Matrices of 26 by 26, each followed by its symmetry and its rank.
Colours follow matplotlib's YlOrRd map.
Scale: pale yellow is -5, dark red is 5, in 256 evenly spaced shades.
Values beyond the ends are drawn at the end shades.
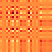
symmetric, rank one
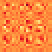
antisymmetric, rank two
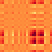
symmetric, rank one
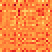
neither, rank three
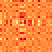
antisymmetric, rank two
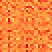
neither, rank five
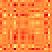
antisymmetric, rank two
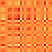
symmetric, rank one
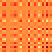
symmetric, rank one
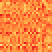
neither, rank five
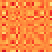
antisymmetric, rank two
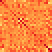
symmetric, rank five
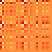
symmetric, rank one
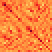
symmetric, rank five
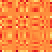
antisymmetric, rank two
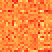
neither, rank five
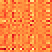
neither, rank three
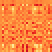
neither, rank three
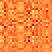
neither, rank three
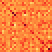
symmetric, rank five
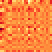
antisymmetric, rank two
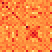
symmetric, rank five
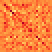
symmetric, rank five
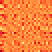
neither, rank three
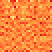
neither, rank five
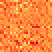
neither, rank five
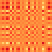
symmetric, rank one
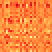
neither, rank three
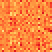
neither, rank five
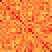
symmetric, rank five
